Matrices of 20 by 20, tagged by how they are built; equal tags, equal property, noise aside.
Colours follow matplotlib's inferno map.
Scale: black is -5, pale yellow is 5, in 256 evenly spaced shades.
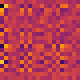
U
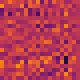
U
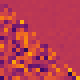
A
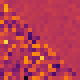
A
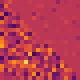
A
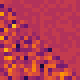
A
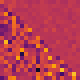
A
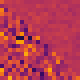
A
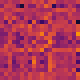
U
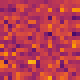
U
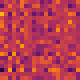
U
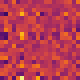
U
